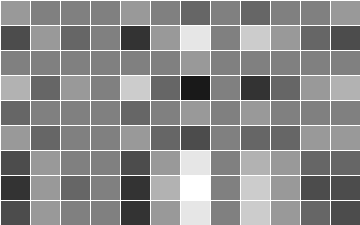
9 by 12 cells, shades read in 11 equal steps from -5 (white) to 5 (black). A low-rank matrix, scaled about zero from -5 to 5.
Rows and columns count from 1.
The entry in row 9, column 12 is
2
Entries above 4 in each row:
0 0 0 0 0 0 0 0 0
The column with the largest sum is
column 5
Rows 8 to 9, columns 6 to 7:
-2 -5 / -1 -4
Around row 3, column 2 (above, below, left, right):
-1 1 0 0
